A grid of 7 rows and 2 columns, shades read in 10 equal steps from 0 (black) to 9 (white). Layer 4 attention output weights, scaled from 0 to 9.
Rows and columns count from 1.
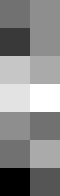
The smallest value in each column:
0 3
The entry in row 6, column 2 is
6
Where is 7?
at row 3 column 1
